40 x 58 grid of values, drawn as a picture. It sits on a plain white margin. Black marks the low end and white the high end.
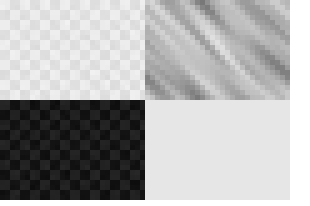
It is made of 2 by 2 panels. Panel 1,1: very high, checkered, faint in contrast. Panel 1,2: high, slanting down to the right. Panel 2,1: very low, checkered, faint in contrast. Panel 2,2: very high, flat.
